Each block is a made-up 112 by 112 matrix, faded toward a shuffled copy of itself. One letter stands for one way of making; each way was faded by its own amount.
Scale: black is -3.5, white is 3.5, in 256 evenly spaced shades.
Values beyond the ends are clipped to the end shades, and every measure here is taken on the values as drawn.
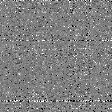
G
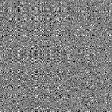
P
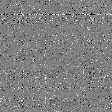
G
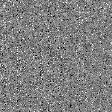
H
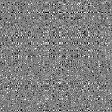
P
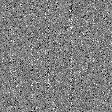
H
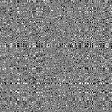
P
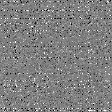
G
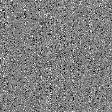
H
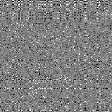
P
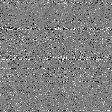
G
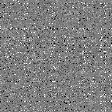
G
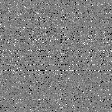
G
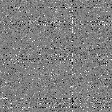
G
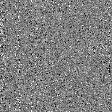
H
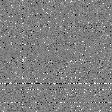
G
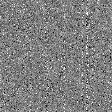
H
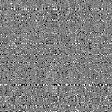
P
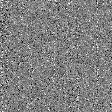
H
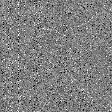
H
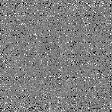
G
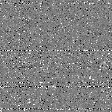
G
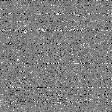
G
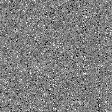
H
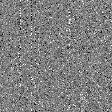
H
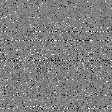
G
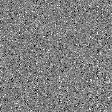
H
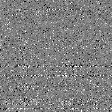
G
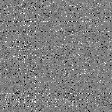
G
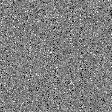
H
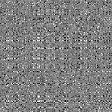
P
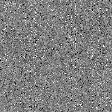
H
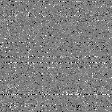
G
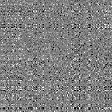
P
